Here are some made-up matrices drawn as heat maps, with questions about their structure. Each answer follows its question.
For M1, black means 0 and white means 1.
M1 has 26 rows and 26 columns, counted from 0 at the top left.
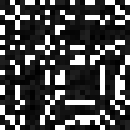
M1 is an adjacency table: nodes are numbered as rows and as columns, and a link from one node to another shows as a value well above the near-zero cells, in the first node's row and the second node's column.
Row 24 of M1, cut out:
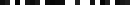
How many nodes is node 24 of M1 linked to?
9
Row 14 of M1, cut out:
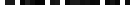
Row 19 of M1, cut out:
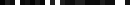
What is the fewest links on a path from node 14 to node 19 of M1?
2
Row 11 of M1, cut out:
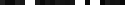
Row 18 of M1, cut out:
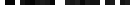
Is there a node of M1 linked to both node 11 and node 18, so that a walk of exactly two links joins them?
no
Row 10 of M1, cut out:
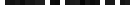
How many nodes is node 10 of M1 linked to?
5
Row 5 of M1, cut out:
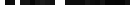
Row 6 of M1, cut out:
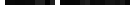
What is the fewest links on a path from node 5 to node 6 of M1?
2
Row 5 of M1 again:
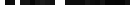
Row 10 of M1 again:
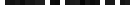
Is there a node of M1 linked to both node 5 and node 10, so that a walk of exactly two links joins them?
yes
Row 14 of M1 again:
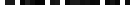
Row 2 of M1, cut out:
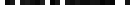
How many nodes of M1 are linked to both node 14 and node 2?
5
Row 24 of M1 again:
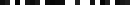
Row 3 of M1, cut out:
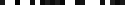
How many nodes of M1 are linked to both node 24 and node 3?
6
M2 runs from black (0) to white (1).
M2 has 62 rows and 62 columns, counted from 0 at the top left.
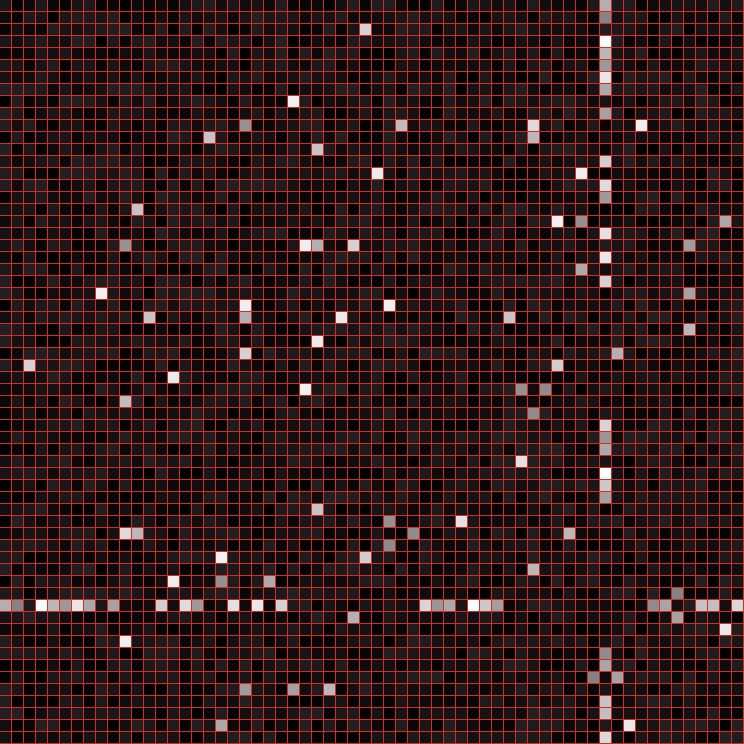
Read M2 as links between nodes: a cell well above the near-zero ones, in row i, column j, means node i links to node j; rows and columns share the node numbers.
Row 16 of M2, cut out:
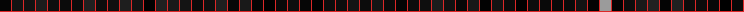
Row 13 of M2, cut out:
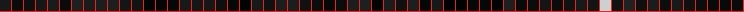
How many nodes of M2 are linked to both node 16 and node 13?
1
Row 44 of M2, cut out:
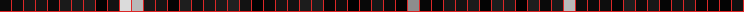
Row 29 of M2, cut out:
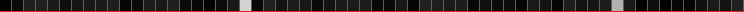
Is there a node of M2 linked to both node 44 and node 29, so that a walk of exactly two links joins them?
no
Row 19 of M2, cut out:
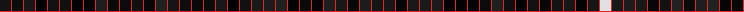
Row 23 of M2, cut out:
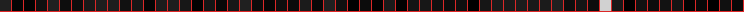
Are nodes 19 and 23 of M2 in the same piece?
yes
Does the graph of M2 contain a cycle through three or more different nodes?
no
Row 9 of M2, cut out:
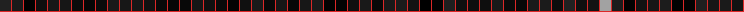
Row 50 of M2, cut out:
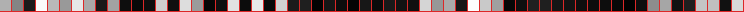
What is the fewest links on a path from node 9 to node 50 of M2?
1
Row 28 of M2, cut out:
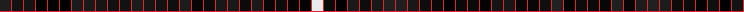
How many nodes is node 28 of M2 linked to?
1
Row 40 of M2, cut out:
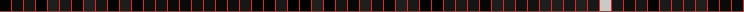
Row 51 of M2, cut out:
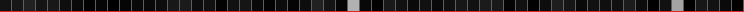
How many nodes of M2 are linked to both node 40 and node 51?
0
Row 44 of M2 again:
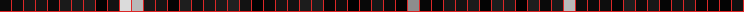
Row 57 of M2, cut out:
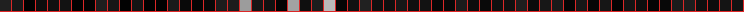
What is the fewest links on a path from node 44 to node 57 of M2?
3
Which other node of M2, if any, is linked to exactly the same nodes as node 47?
node 34
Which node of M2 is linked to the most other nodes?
node 50
